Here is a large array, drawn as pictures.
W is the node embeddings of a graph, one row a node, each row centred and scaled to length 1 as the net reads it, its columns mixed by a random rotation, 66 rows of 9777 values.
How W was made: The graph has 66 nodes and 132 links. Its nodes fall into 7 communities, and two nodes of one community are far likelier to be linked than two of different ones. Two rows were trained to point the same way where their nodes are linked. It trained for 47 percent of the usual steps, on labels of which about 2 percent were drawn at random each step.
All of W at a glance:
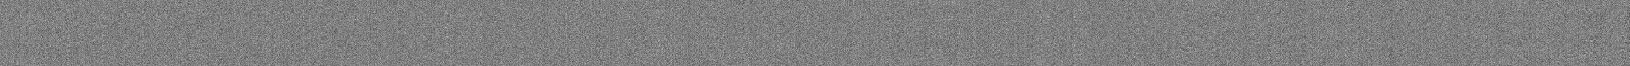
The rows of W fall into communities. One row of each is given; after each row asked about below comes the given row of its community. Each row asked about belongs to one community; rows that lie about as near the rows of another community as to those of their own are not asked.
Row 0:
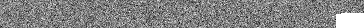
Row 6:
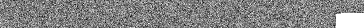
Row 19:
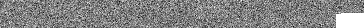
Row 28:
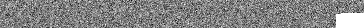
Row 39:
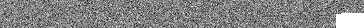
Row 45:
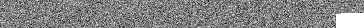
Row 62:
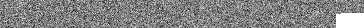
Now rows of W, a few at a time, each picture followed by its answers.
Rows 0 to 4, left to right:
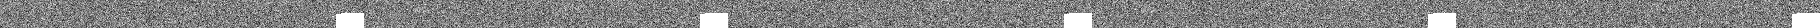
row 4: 19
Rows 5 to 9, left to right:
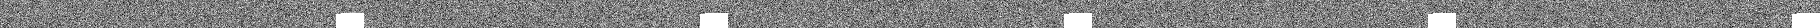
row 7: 62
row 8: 28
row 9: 39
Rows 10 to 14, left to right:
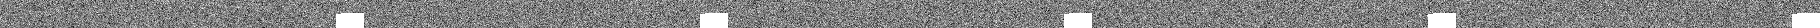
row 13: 19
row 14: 39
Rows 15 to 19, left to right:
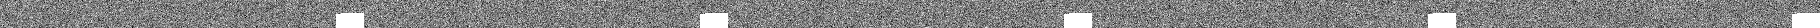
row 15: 28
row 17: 45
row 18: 6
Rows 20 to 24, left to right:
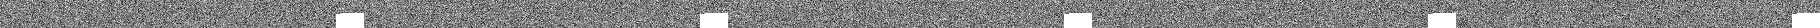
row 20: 62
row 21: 28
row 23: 28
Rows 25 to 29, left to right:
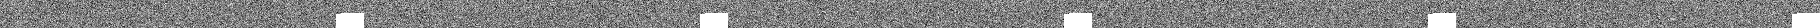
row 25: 45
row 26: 6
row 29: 28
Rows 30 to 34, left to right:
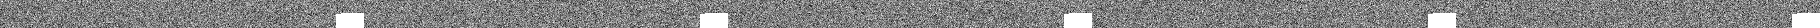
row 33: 19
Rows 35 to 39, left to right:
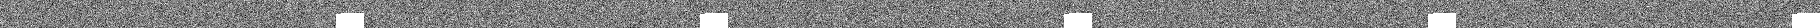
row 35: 45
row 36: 19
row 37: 19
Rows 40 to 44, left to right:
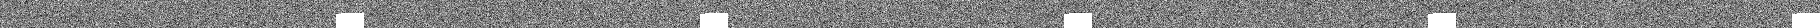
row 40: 45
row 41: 0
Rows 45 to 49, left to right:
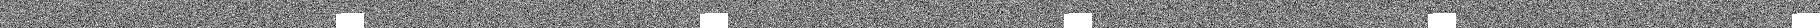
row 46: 45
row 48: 6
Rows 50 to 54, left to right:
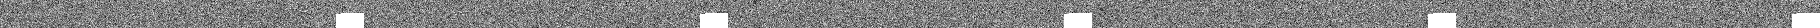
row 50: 39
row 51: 19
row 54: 62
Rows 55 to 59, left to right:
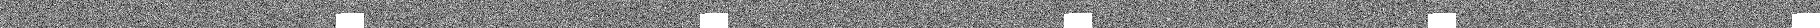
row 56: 39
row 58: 62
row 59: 28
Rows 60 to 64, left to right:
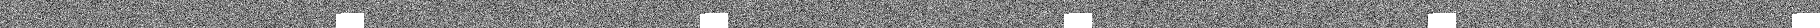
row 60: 45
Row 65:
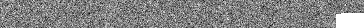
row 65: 19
